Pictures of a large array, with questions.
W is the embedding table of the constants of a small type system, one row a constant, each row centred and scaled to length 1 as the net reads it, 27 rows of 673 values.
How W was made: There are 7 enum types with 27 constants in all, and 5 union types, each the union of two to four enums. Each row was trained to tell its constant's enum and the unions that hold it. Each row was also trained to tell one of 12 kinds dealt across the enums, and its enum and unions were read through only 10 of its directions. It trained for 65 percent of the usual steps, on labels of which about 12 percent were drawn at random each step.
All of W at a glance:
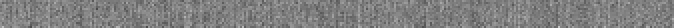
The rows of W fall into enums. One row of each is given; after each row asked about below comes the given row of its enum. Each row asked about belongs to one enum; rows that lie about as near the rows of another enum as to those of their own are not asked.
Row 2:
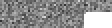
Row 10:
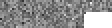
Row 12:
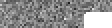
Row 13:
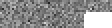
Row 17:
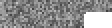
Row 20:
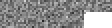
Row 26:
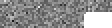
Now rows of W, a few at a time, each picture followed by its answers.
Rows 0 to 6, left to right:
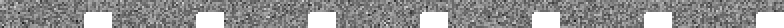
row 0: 26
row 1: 17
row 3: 2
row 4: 13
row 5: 26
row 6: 20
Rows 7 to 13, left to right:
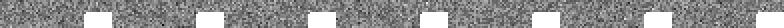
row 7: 10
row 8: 10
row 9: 17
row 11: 13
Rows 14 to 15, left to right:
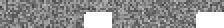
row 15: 13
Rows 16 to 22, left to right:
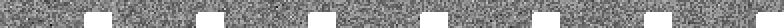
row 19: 26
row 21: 26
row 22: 17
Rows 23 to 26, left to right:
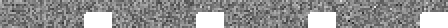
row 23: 17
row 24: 13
